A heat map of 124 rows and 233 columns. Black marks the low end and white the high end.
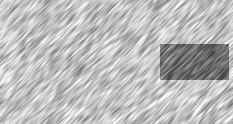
Odd patch: lower, in the middle right. Ninth with the lowest average: middle right. Histogram: skewed, a long tail of low values.
